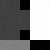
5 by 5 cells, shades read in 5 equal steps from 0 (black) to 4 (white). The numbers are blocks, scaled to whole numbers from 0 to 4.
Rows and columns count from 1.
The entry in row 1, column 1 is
1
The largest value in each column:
2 2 2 4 4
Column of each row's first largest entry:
4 4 4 4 1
